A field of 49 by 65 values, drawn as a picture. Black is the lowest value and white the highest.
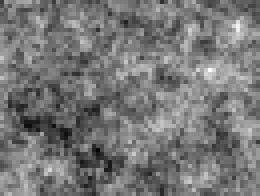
No single row or column stands out from its neighbours. The histogram is bell-shaped. There are no regular stripes. The middle right is the ninth with the highest average. The halves do not mirror each other. The field is mottled with small blotches.
